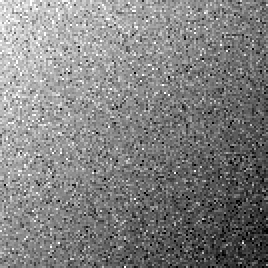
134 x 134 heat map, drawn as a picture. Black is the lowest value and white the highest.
Average level on the scale: 50%. Ninth with the lowest average: bottom right. Histogram: bell-shaped. Mirror symmetry: none. Slope: up to the top left. Ninth with the highest average: top left.
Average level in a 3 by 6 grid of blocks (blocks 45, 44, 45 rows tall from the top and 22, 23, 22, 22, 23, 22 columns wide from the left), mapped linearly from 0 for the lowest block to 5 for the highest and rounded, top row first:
5 4 4 3 3 2 / 4 3 3 2 2 1 / 3 2 2 1 1 0
